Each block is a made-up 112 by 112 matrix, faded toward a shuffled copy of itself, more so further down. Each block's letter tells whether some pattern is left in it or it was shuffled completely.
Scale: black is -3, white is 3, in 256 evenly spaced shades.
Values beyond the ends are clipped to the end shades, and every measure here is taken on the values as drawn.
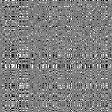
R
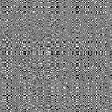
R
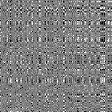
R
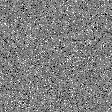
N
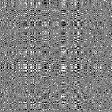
R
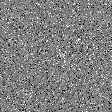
N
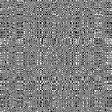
R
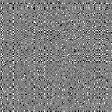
R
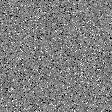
N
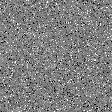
N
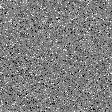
N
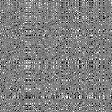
R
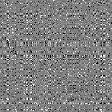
R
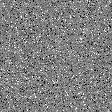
N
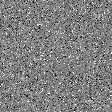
N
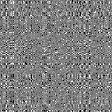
R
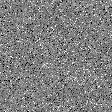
N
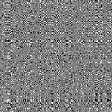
R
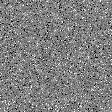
N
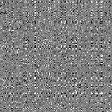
R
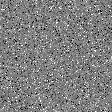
N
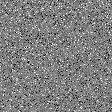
N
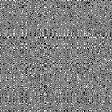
R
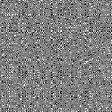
R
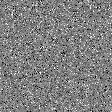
N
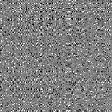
R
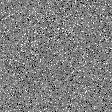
N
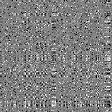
R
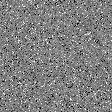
N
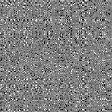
R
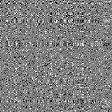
R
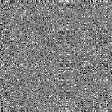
R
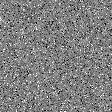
N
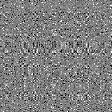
R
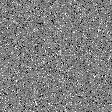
N
